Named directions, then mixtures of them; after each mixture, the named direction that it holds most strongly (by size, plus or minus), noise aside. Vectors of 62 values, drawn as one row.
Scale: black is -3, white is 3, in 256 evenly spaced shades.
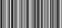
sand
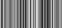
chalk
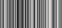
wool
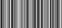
sand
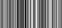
wool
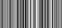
chalk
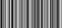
sand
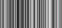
wool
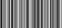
sand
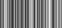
wool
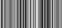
chalk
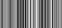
chalk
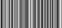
sand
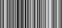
wool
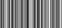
sand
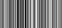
wool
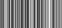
wool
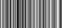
sand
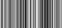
chalk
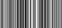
chalk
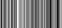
wool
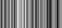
wool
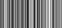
wool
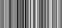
wool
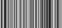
wool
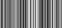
chalk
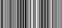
chalk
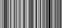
wool
